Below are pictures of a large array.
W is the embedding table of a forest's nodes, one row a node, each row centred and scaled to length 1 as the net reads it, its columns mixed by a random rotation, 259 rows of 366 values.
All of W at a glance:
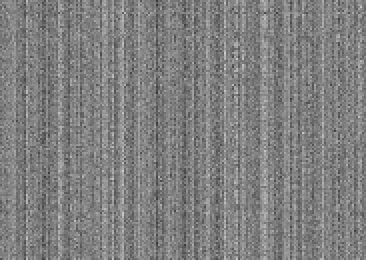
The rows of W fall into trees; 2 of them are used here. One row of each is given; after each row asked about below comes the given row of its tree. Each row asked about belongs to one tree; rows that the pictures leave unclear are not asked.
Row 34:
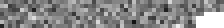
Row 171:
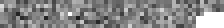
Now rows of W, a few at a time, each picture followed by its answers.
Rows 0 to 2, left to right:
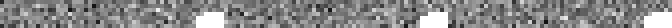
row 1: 171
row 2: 171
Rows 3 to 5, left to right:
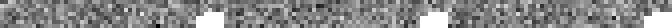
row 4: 171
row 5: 171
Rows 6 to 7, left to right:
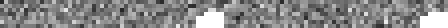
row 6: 34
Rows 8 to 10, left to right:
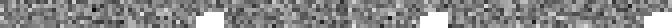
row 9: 171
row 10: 171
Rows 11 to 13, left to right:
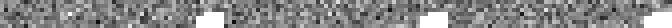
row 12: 34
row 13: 34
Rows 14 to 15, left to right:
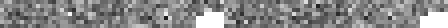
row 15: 171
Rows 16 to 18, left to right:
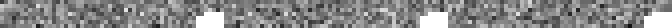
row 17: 171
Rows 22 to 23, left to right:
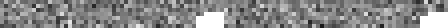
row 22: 171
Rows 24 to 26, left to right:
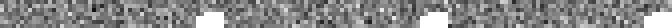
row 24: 171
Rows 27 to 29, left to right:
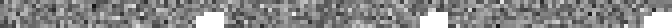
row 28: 171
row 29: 34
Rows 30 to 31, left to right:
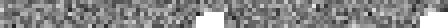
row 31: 171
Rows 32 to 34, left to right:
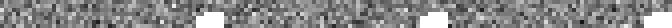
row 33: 34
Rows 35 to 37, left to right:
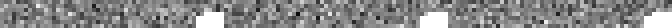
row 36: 34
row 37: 34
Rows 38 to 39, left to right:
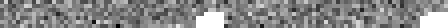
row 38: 34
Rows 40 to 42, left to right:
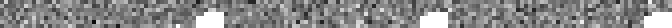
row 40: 34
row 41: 171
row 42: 171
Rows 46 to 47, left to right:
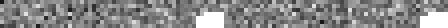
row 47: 171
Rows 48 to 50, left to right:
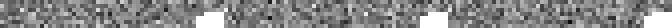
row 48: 34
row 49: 171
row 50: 171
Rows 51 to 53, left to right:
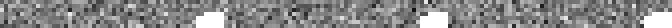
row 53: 171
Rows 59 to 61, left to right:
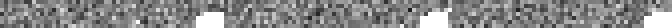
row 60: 34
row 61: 171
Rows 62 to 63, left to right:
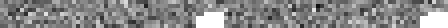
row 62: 34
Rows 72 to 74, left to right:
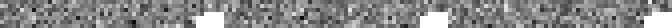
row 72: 34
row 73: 171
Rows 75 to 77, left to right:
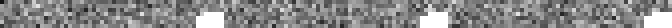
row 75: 171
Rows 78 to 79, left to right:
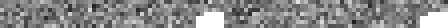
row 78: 171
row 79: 34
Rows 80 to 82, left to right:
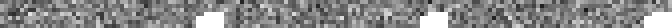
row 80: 34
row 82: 171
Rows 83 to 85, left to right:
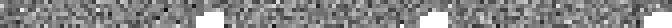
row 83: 34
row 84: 34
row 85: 34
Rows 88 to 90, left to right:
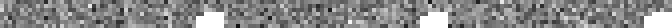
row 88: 171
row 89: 171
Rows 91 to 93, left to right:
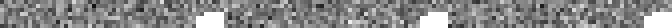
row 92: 171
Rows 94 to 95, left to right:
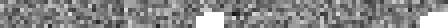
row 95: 34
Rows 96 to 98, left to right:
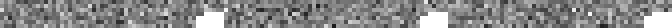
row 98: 171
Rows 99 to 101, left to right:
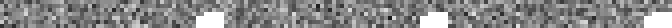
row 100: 171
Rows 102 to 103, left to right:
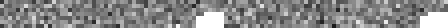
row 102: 34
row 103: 171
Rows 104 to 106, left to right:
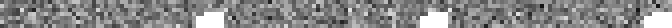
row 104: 34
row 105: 171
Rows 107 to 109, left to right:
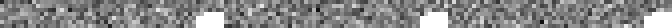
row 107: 171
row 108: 171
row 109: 34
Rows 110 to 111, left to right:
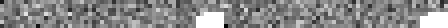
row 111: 34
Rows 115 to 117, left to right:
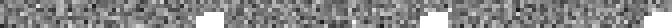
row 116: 171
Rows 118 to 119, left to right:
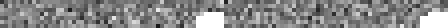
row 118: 171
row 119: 34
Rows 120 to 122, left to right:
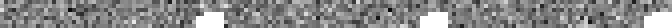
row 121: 34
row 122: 171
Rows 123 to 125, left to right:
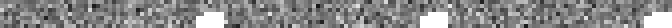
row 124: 171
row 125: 34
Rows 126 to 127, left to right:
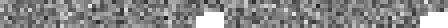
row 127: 171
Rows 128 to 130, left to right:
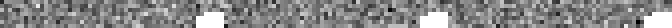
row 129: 34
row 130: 34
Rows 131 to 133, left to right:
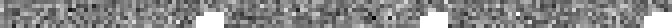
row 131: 171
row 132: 171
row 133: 171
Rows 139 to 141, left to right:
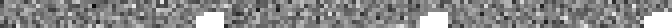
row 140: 34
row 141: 171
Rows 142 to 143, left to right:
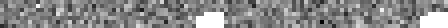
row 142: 171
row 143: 171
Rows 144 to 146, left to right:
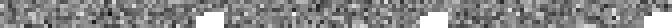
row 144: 34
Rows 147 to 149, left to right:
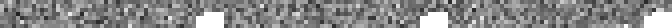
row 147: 171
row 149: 34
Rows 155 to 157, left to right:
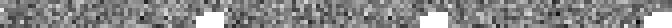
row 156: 171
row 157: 34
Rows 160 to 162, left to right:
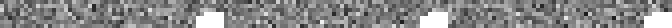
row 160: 171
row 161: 34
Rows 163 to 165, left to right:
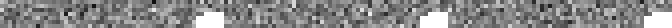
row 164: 34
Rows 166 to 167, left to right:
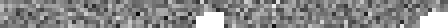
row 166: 171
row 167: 34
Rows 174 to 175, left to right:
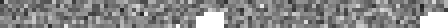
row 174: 34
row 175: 171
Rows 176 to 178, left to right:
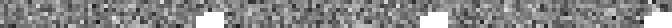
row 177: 171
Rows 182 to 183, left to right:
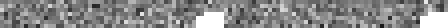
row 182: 171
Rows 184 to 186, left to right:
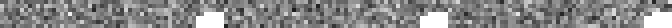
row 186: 171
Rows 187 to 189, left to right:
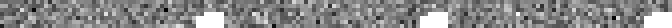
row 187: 34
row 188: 34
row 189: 171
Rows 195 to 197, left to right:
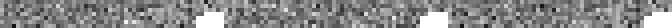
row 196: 171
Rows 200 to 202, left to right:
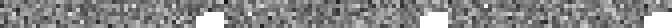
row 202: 171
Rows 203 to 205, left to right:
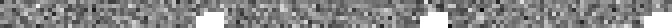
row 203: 171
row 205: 34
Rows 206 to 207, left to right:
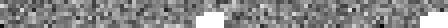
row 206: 34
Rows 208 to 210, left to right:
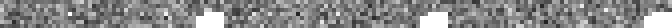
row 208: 171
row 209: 34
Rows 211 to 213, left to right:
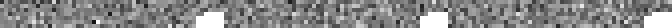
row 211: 34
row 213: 171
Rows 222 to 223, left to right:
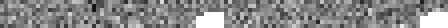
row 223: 34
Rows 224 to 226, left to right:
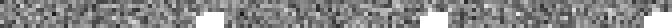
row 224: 171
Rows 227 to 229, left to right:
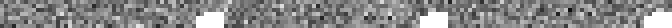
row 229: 34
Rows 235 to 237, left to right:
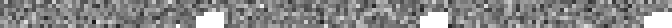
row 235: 34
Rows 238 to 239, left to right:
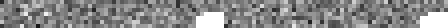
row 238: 171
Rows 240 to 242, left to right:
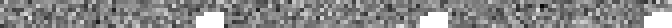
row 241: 34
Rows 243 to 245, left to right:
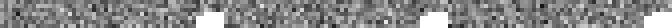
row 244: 171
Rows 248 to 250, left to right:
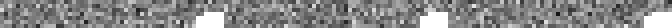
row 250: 34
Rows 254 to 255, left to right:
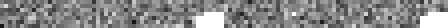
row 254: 34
